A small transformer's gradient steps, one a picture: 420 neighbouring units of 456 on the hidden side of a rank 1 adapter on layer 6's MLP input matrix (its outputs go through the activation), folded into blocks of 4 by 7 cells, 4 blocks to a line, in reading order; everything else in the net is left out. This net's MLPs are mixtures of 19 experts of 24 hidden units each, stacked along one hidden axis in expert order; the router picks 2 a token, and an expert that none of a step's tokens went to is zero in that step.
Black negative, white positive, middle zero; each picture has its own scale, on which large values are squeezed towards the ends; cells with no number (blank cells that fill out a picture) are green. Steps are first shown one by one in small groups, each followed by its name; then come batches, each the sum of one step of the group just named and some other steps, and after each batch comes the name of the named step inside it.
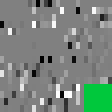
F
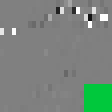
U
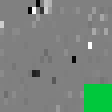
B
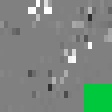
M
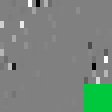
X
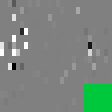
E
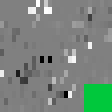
M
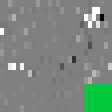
F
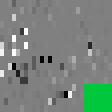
E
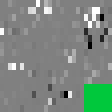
M
